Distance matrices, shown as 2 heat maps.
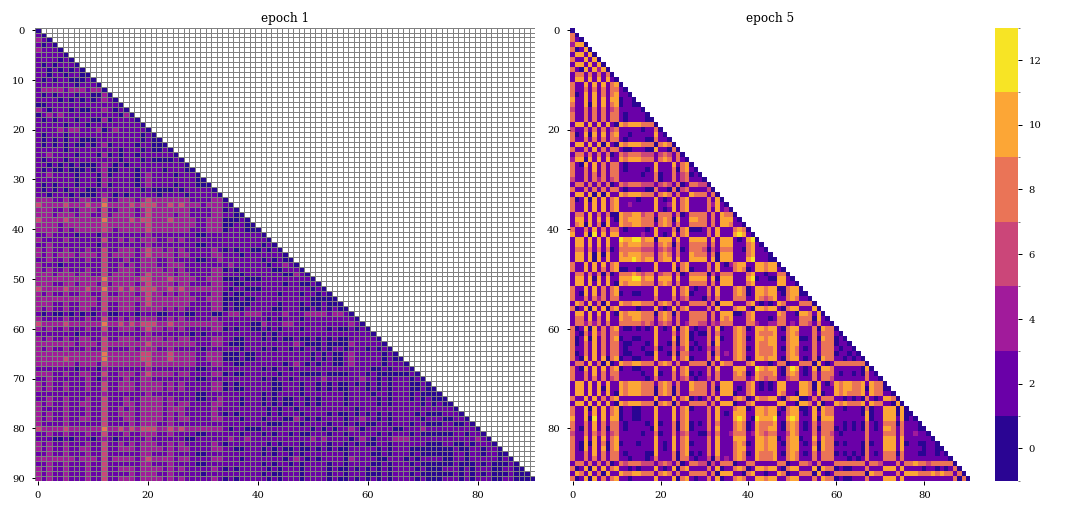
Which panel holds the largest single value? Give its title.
epoch 5
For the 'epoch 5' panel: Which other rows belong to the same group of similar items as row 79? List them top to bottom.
1, 2, 4, 6, 8, 11, 12, 13, 14, 15, 16, 17, 18, 20, 21, 22, 24, 27, 28, 29, 30, 32, 34, 35, 36, 40, 41, 47, 48, 52, 53, 54, 56, 60, 61, 62, 63, 64, 65, 66, 68, 69, 70, 74, 76, 77, 78, 80, 81, 82, 83, 84, 85, 86, 88, 90
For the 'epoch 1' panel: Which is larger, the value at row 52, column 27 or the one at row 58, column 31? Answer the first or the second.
the first
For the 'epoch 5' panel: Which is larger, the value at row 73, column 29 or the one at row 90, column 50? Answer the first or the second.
the second
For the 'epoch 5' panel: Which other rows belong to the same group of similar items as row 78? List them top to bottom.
1, 2, 4, 6, 8, 11, 12, 13, 14, 15, 16, 17, 18, 20, 21, 22, 24, 27, 28, 29, 30, 32, 34, 35, 36, 40, 41, 47, 48, 52, 53, 54, 56, 60, 61, 62, 63, 64, 65, 66, 68, 69, 70, 74, 76, 77, 79, 80, 81, 82, 83, 84, 85, 86, 88, 90
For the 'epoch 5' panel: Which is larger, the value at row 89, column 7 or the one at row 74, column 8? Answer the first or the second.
the second
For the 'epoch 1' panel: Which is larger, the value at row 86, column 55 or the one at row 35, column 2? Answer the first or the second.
the second
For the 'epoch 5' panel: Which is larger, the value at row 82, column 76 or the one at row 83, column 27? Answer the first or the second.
the first
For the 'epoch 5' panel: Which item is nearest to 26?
3
